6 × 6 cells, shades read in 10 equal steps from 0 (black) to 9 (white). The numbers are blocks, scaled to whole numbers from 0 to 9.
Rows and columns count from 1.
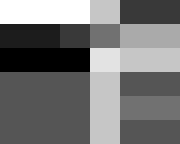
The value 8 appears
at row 3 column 4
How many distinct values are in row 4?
2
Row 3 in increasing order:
0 0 0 7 7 8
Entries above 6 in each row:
4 0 3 1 1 1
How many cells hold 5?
0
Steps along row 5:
same same up down same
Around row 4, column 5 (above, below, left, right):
7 4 7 3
